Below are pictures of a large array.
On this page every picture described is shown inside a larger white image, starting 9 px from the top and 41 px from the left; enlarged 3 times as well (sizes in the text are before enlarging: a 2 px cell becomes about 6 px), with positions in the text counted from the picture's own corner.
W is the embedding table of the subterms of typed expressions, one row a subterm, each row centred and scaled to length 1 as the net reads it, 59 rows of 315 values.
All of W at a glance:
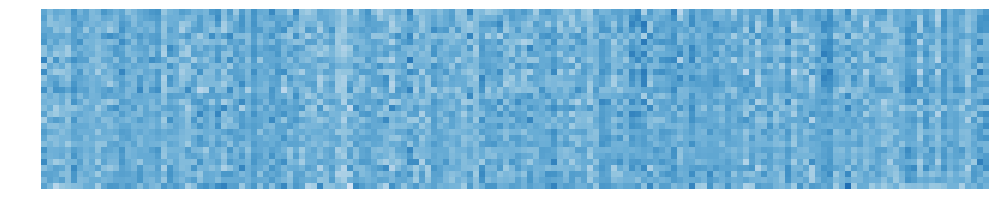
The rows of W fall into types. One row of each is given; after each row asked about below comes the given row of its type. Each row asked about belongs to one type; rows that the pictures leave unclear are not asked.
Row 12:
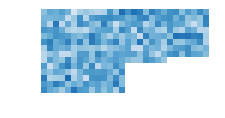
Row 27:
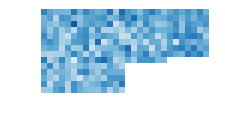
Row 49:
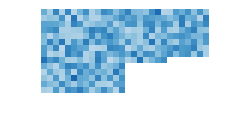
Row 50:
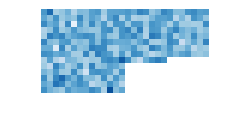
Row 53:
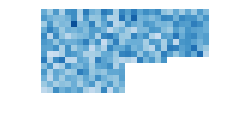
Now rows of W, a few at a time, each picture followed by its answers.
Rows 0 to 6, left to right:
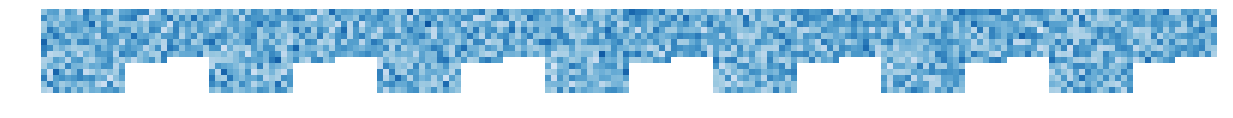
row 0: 53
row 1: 27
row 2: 50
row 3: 53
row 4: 53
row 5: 50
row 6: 49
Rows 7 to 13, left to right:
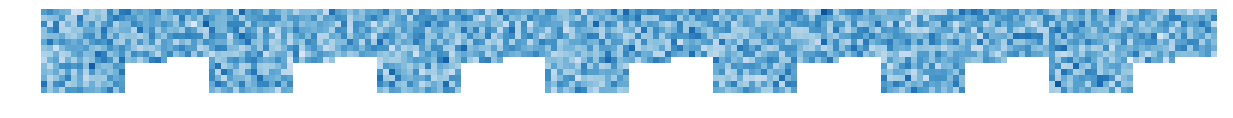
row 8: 27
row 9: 27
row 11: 49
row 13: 53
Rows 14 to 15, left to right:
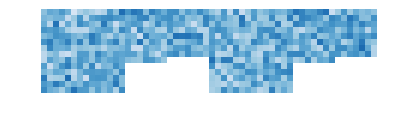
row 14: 12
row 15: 53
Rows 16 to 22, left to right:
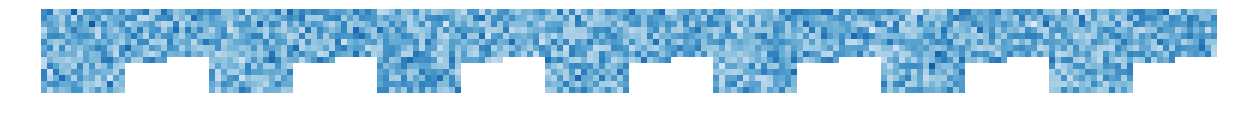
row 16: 50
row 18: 12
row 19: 49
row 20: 50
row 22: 53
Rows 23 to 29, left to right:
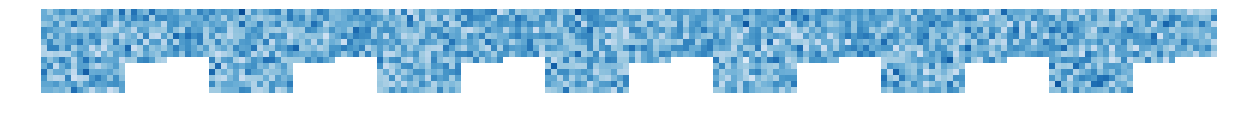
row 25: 53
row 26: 27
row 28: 27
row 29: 53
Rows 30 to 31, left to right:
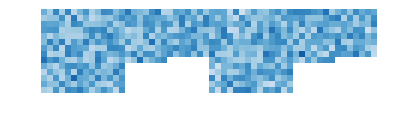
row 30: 49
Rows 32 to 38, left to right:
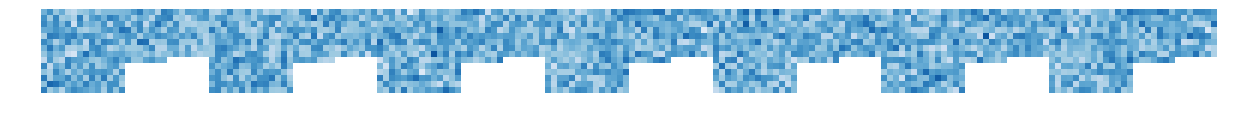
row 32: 50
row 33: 12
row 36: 53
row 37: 12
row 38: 50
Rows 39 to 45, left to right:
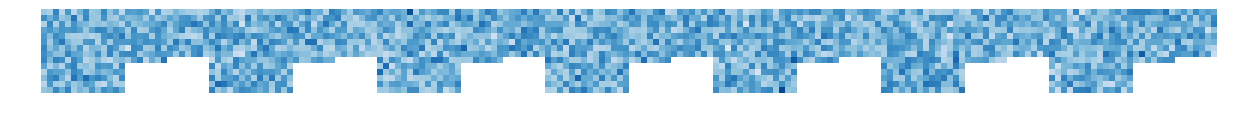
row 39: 53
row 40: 50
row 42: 49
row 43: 50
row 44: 12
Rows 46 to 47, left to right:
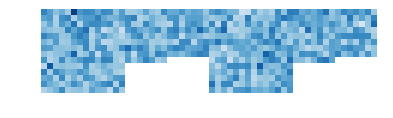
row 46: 27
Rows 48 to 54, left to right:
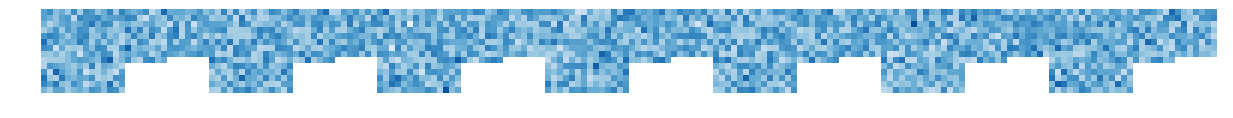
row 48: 27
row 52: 49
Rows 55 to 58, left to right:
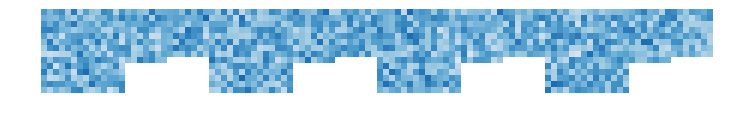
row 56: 49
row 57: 27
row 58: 50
